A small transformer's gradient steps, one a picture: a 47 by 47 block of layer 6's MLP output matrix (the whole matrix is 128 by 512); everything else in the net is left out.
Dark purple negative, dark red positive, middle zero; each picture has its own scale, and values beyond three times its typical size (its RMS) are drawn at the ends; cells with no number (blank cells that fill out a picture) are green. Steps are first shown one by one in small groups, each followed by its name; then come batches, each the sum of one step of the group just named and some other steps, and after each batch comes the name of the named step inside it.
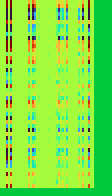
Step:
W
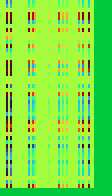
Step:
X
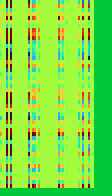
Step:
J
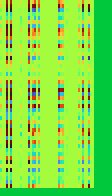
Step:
J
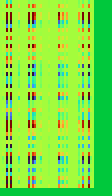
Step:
X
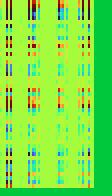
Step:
W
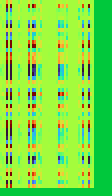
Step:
W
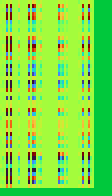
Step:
J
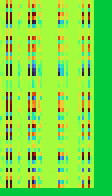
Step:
J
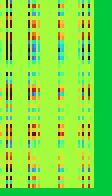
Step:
J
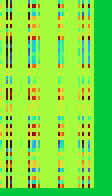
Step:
J
